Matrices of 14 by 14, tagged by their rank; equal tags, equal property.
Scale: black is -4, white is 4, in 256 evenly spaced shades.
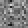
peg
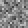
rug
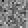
rug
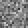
rug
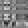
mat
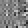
peg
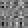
mat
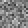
rug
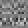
mat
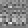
peg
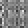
mat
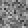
rug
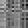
mat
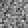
rug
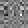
mat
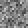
rug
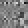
peg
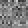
peg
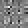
peg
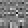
peg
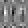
mat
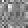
peg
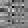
mat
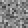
rug
